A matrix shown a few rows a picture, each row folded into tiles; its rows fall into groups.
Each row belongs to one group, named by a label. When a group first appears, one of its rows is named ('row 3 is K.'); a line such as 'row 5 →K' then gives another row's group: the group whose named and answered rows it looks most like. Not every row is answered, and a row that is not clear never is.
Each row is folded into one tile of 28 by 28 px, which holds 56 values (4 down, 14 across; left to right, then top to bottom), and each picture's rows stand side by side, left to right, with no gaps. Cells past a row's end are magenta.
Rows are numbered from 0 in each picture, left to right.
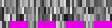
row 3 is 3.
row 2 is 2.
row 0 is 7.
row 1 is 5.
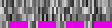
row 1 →5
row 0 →2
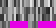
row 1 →5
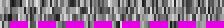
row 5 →3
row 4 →5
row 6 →5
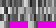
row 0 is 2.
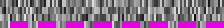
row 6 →3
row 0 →3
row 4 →5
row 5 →7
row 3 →7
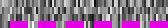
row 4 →5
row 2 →7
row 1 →3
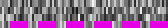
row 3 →7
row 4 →7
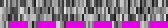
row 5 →3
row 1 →5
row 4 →7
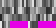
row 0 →7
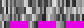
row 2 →2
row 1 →2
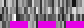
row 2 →2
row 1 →2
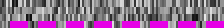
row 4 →7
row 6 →7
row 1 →7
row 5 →2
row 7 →7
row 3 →5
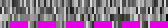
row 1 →5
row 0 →3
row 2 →5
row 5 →3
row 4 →2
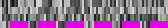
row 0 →2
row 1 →5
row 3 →3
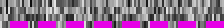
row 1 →2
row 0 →5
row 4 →7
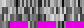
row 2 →5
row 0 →7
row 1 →2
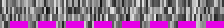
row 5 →7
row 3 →5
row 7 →3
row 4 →2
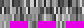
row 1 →5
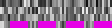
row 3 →3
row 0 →2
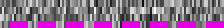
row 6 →7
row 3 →3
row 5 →2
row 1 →7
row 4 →2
